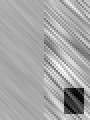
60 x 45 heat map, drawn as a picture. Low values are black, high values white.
Calmest part: middle left. Odd patch: lower, in the bottom right. Ninth with the lowest average: bottom right. Seam: vertical, 50% of the way across, the left part calmer. Roughest part: bottom right.
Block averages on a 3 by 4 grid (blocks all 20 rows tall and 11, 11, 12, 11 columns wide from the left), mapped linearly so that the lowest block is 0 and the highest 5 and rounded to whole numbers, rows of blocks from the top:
4454 | 4454 | 4440
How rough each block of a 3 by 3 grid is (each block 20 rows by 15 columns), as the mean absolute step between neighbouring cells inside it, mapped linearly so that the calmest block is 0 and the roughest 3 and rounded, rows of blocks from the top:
012 | 022 | 013
